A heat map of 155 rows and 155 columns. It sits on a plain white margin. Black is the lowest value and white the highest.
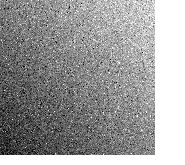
Values rise toward the top right. The ninth with the lowest average is the bottom left. Neither half mirrors the other. The ninth with the highest average is the top right. No row or column stands out.
